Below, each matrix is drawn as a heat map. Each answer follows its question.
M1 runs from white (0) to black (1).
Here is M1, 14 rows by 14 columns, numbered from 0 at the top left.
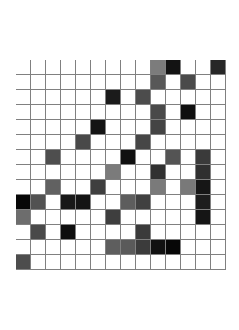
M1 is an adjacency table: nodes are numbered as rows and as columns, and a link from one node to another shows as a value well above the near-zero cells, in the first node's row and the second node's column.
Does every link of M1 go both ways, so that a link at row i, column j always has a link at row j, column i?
yes
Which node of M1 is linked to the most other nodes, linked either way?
node 9
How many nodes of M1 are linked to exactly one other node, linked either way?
1
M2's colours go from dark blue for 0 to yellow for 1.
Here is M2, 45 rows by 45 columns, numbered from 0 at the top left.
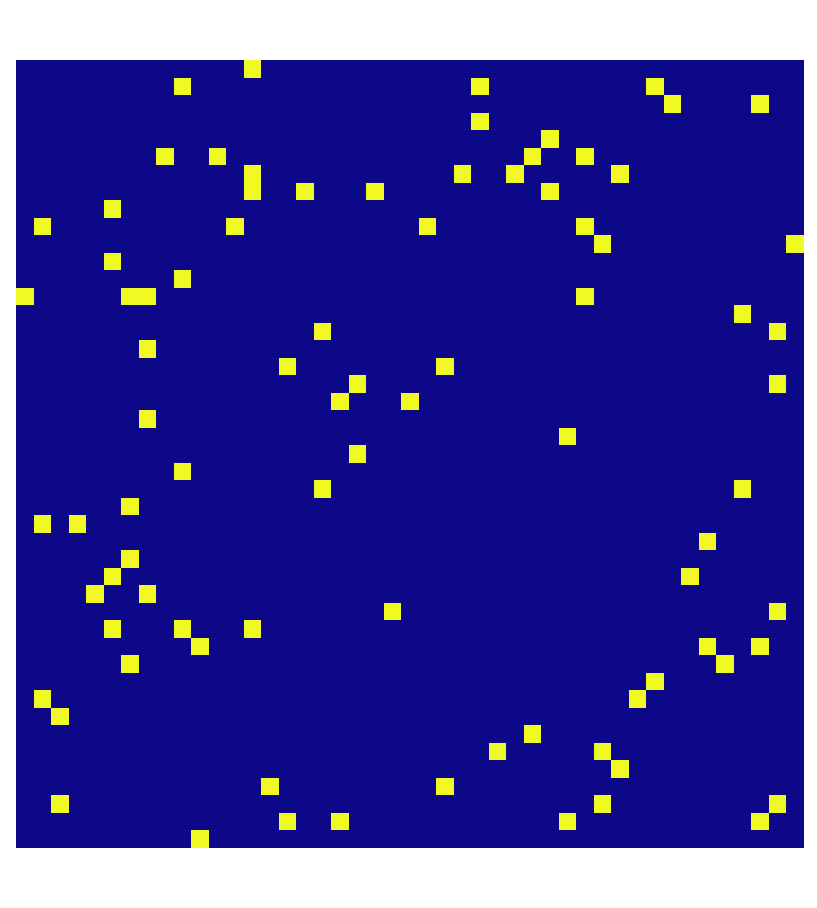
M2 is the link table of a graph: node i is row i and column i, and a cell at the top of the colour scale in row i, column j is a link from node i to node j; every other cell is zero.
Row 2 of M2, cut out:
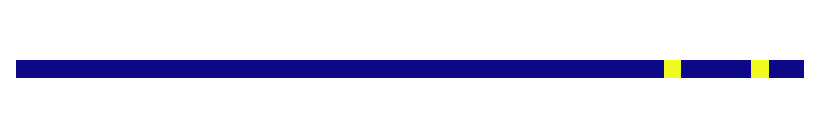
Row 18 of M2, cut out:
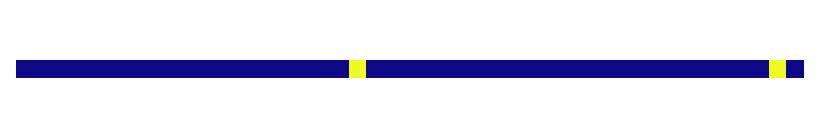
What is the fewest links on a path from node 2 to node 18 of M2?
3
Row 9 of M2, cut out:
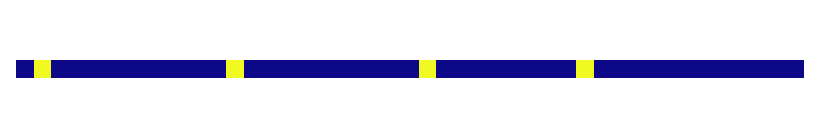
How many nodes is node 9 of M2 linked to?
4
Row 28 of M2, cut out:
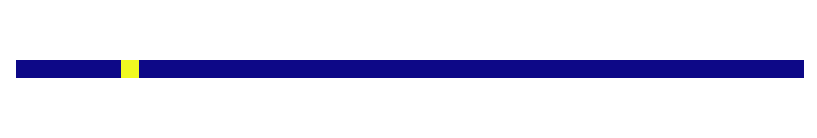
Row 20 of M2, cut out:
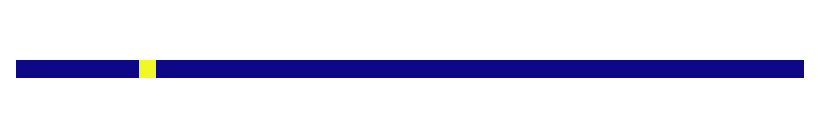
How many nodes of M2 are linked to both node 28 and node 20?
0
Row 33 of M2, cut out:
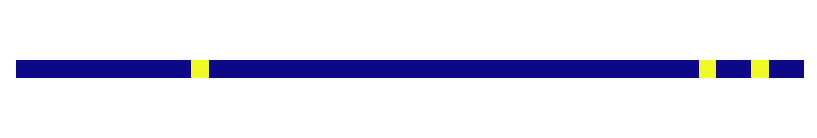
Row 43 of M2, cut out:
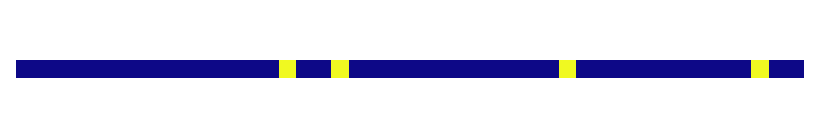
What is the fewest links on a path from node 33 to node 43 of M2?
2
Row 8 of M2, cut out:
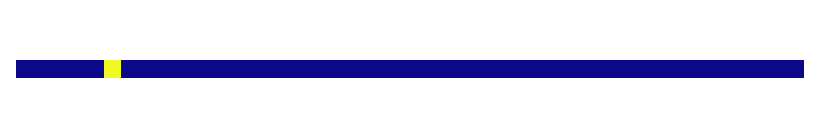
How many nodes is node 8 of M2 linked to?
1
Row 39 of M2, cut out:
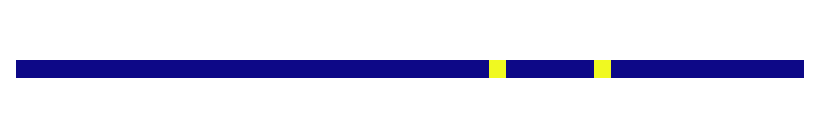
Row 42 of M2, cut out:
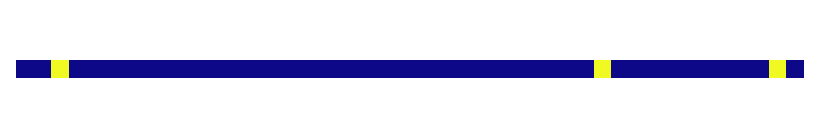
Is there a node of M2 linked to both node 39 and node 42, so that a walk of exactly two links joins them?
yes
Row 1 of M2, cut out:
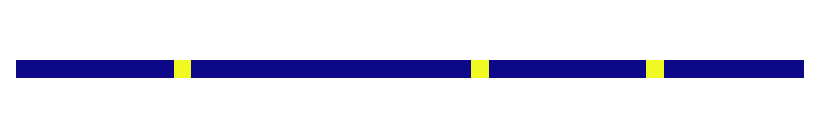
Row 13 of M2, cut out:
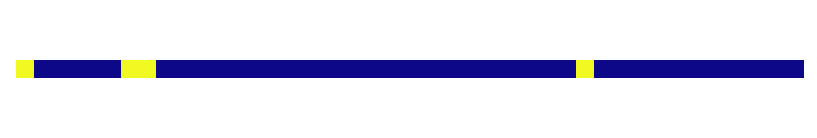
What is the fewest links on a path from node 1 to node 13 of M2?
3
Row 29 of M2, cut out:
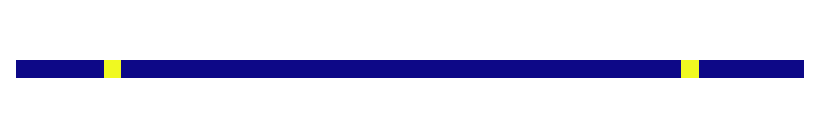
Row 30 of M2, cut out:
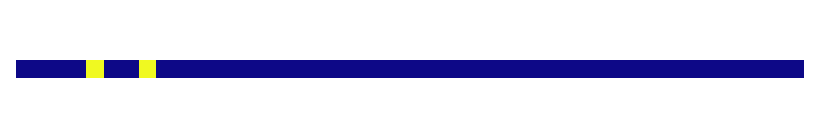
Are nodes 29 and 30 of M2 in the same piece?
yes
